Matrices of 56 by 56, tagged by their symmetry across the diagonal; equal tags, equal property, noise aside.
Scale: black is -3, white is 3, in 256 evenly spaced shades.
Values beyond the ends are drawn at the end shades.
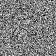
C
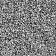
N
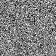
C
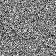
C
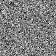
N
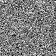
C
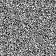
N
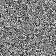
N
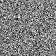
N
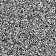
N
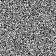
N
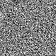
N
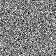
C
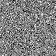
C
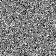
N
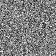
C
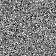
C
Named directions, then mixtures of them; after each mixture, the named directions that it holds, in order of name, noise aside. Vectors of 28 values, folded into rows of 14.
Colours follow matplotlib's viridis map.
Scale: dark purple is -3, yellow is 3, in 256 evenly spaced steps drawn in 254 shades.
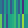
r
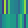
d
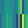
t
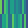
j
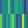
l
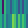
j, r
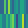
d, l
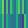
d, r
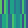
j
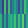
d, r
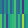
r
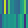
d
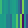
j, t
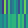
d, r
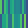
j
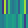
d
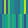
d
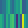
l, t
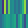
d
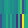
t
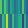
j, r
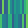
j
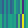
r, t
